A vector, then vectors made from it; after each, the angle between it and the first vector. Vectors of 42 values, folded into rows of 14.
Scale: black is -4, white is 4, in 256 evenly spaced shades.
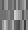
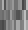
partly opposed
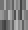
partly opposed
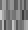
orthogonal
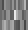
nearly parallel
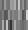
orthogonal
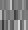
partly opposed
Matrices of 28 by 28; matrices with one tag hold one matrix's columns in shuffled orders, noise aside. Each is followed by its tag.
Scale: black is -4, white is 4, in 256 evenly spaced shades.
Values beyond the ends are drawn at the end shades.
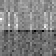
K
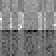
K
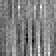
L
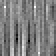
L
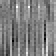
L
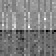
K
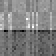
K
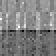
K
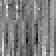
L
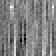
L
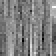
L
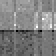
K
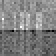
K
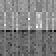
K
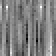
L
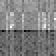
K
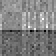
K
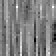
L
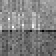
K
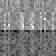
K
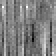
L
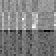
K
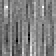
L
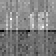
K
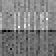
K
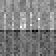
K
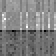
K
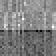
K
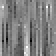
L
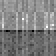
K
